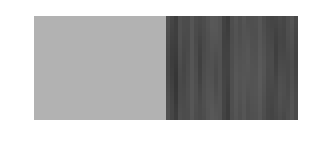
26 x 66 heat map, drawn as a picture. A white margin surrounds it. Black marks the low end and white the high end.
The table splits into one row of 2 panels. Panel 1,1: high, flat. Panel 1,2: low, streaked downward, faint in contrast.
